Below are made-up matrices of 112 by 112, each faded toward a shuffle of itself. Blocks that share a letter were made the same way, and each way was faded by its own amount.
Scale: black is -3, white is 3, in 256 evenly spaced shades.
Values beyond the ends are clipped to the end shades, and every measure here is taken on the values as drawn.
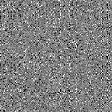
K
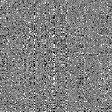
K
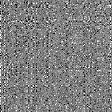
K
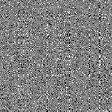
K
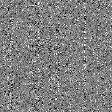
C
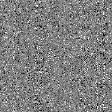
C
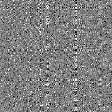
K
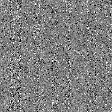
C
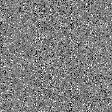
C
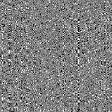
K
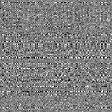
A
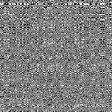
A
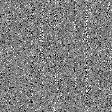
C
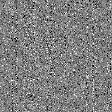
C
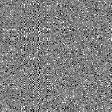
K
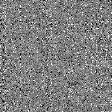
C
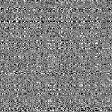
A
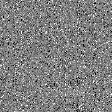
C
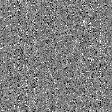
C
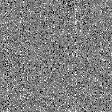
C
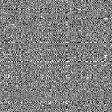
A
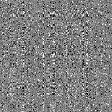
K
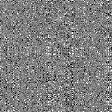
K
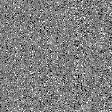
C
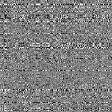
A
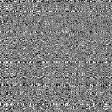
A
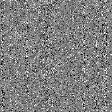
C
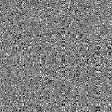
K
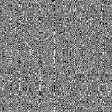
K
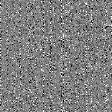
C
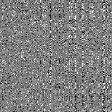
K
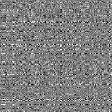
A
